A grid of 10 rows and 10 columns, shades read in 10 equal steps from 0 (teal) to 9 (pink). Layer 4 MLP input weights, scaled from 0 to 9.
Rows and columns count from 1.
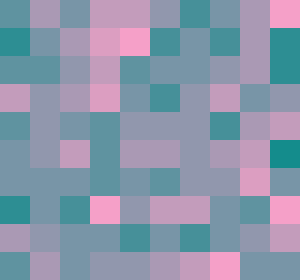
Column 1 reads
3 1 3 7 3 4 4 1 6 3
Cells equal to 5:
19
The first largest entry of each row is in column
10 5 4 4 10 3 9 4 10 8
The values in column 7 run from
2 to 7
